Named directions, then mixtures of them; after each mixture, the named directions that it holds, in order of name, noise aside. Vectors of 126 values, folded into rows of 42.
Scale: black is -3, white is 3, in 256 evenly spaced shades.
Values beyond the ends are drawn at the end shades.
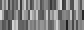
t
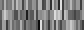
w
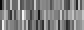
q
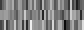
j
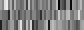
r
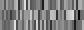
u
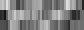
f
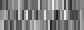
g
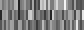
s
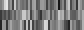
f, q, r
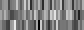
t, u, w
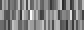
t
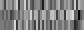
u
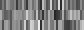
j, w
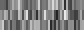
g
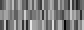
j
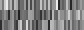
r, s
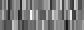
s, t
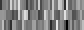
g, q, t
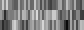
f, j, t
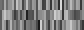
w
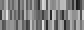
j, s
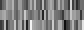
j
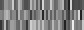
j, u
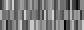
j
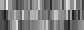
f, t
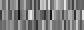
s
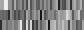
r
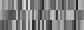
r, u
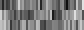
f, s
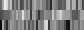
f, q, r
